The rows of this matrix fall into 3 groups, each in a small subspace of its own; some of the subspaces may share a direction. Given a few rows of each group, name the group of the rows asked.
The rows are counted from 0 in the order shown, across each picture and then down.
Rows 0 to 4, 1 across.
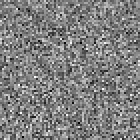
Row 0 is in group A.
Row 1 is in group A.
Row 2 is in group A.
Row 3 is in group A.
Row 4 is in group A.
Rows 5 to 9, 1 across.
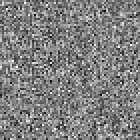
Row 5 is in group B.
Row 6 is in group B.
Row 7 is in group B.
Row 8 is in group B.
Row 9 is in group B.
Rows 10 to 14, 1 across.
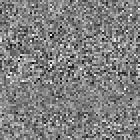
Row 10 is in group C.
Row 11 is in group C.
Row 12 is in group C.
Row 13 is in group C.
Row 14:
C
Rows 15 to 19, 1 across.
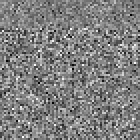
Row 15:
C
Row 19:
A
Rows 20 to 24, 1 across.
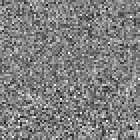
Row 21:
C
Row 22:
B
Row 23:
A
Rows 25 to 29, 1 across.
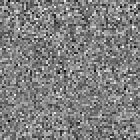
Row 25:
A
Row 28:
C
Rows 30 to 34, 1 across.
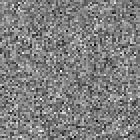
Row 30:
C
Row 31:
A
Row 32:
A
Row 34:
B
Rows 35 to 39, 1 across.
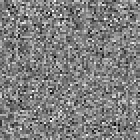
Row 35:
A
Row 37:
A
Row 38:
C
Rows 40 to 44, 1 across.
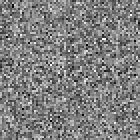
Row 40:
B
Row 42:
A
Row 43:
A
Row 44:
A
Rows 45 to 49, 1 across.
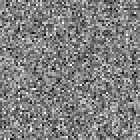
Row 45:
A
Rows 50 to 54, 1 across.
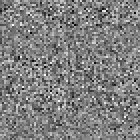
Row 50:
B
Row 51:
B
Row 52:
A
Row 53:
A
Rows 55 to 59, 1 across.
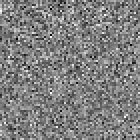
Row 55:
B
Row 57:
A
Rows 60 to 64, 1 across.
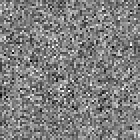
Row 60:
A
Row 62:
B
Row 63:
B
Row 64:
B
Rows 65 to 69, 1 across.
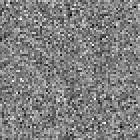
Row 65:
A
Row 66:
B
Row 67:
B
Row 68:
A
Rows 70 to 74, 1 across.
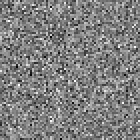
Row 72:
B
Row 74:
C
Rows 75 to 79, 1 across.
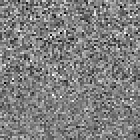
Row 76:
C
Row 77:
B
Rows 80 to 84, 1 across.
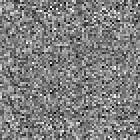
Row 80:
C
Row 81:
A
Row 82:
C
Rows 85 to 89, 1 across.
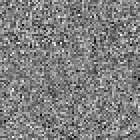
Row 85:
A
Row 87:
B
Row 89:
B
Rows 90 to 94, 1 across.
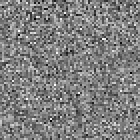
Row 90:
A
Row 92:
B
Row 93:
A
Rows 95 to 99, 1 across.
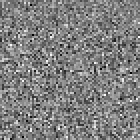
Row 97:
B
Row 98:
B
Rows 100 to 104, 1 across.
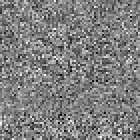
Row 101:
A
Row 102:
A
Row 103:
C
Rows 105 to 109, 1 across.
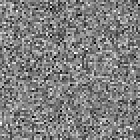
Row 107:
A
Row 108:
C
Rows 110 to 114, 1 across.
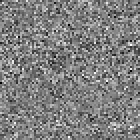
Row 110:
C
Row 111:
B
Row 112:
B
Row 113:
C
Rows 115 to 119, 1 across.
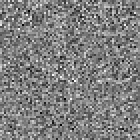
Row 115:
A
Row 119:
C
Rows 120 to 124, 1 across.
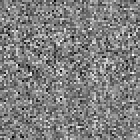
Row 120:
A
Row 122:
A
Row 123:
A
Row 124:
B
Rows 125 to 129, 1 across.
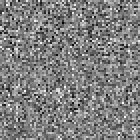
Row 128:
A
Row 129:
C
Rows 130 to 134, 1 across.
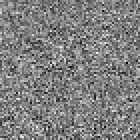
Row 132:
C
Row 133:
B
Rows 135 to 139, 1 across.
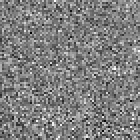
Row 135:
A
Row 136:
B
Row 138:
B
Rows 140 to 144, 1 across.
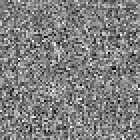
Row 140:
A
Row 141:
A
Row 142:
C
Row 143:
B
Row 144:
A
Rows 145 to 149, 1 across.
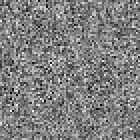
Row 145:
A
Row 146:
A
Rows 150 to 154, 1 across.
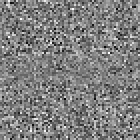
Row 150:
A
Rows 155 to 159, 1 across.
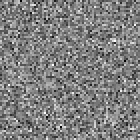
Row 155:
A
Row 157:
C
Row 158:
A
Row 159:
A
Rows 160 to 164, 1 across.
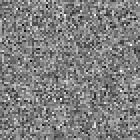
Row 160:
A
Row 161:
B
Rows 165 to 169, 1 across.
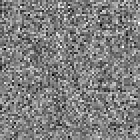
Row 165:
B
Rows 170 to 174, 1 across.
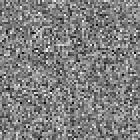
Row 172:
A
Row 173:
A
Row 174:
A
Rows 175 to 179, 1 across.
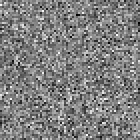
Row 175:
B
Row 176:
C
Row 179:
B
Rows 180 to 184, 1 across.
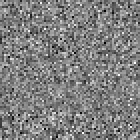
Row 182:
A
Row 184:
B
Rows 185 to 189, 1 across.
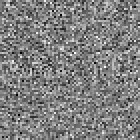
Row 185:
A
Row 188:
B
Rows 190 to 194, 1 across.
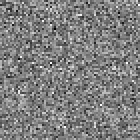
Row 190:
B
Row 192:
C
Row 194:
A
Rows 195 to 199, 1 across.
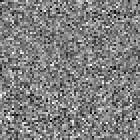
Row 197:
C
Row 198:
B
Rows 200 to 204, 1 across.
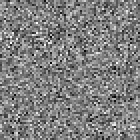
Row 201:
C
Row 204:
C
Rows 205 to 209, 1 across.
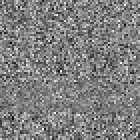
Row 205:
C
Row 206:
C
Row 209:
B
